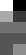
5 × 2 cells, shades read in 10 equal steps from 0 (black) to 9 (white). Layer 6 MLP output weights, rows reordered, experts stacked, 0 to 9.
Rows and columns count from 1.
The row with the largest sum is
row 1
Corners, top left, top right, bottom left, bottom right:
9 0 3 5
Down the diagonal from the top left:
9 2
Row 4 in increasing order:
3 3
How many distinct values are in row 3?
1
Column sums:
25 14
